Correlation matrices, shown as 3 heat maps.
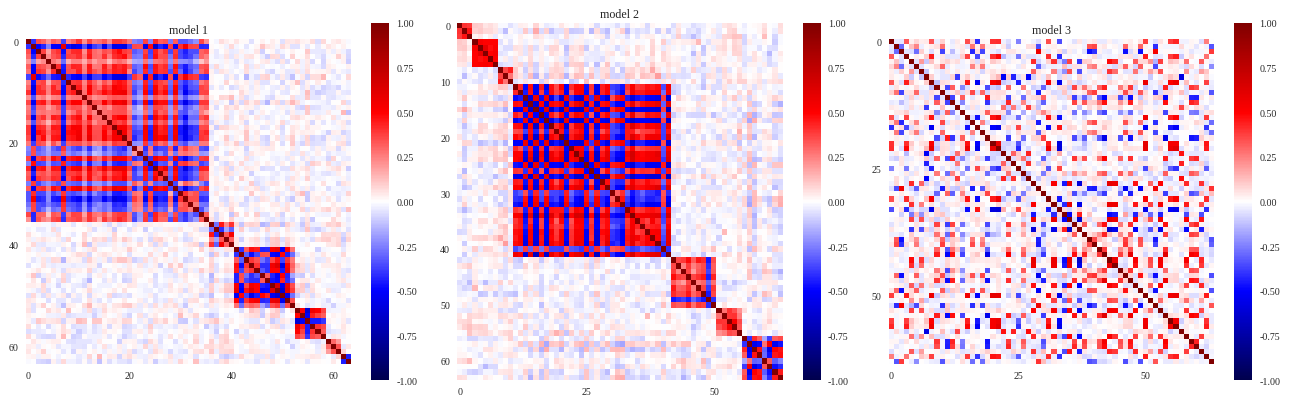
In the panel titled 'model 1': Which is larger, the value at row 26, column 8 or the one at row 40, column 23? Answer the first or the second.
the first
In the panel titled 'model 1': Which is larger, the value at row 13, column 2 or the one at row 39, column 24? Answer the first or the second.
the first
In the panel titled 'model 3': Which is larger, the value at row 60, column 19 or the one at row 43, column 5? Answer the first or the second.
the second
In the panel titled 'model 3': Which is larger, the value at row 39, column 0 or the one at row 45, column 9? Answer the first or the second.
the second
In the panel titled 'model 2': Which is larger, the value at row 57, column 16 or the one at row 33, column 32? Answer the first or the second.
the first
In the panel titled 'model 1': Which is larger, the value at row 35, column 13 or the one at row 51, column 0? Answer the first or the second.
the first
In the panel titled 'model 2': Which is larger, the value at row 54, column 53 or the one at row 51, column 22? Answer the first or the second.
the first
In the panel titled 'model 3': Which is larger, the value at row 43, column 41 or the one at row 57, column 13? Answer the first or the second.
the second
